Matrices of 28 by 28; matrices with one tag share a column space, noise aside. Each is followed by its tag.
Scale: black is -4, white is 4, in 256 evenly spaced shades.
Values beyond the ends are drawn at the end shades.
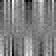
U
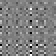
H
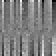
U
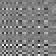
H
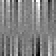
U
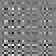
H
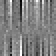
U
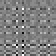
H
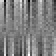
U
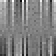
U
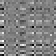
H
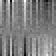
U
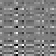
H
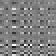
H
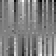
U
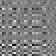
H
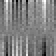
U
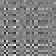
H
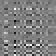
H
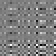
H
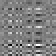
H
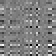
H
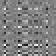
H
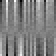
U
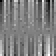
U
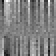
U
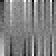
U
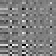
H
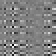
H
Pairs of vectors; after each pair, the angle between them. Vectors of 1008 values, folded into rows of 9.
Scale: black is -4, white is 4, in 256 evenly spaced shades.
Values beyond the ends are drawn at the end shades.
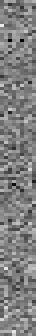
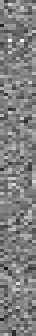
nearly opposite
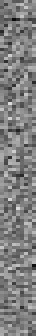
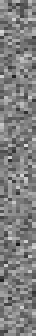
partly opposed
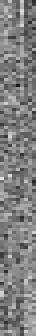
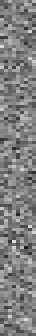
orthogonal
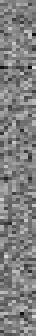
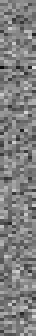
nearly parallel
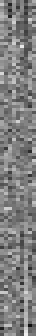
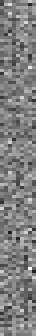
partly opposed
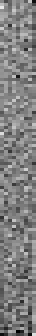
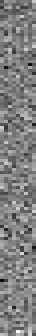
partly opposed
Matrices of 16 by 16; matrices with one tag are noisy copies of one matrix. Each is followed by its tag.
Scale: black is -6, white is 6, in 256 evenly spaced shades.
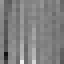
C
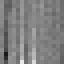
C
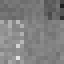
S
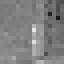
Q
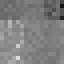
S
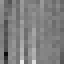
C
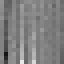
C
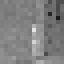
Q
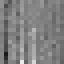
C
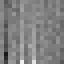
C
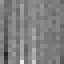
C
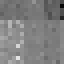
S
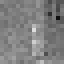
Q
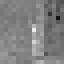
Q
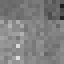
S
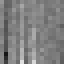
C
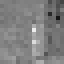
Q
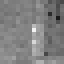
Q
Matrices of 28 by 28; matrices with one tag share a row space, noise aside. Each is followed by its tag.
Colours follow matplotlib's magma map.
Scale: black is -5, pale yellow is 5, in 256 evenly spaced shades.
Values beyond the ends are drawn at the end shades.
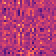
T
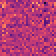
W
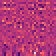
T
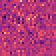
T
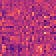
W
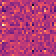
W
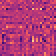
W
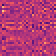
W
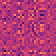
T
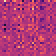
T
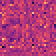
W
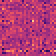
W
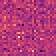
T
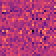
W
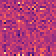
T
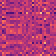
W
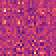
T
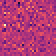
T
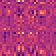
T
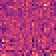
W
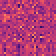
T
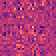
T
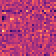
W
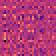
T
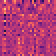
T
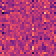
W
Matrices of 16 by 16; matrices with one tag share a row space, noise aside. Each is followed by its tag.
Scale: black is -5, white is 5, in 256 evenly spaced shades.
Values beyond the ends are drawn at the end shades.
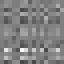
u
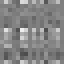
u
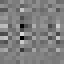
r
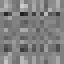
u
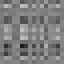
u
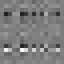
u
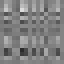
u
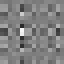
r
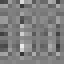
r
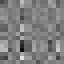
r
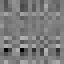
u
